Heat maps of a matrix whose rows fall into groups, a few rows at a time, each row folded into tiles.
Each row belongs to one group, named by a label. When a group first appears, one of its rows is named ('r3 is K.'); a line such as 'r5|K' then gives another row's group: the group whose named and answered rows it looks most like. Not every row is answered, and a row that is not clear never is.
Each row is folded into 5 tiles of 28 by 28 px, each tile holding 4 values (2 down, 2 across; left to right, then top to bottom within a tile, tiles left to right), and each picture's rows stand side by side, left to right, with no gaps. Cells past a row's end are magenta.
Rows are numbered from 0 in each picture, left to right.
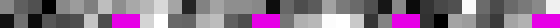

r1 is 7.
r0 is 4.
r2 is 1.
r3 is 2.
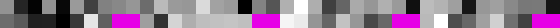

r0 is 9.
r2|7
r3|7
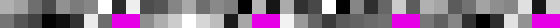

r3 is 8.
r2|9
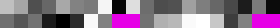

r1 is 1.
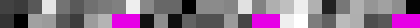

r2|7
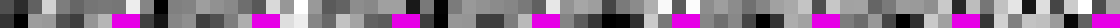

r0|2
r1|2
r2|7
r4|8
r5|8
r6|8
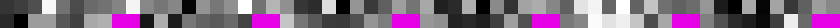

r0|2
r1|4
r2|9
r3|9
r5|9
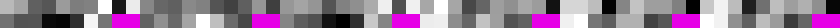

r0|8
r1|1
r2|8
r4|7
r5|7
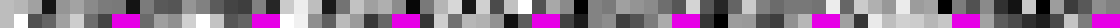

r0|7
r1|1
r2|7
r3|4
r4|2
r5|2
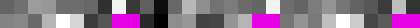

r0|1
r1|2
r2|1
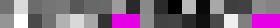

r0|7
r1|9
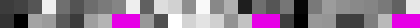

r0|2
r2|2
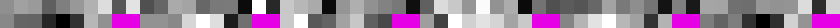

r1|1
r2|7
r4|1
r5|8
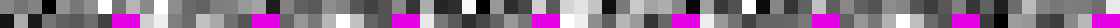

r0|4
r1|7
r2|1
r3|9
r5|9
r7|2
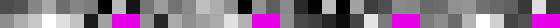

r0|1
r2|9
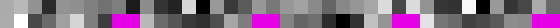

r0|7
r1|9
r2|8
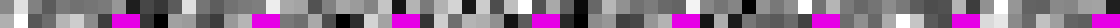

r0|7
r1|2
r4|2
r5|4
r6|1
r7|7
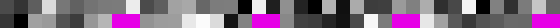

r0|2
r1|1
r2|9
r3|9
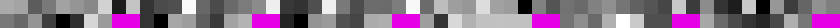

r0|8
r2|2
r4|1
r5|9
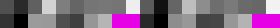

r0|2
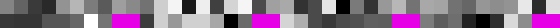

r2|9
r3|8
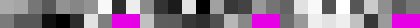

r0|8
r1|9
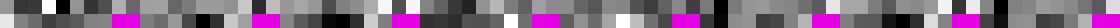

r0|9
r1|8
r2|8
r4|1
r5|2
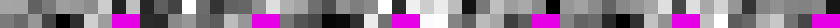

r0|8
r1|2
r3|7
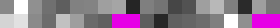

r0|7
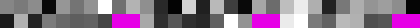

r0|4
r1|9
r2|7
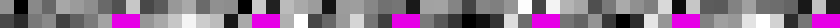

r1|1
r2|7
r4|8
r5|1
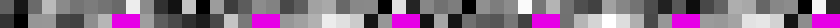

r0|2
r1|9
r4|1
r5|1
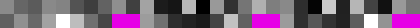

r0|1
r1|9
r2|9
